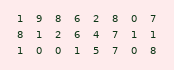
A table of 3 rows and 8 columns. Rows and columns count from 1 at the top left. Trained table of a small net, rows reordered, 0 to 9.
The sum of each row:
41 30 22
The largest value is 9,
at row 1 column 2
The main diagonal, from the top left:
1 1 0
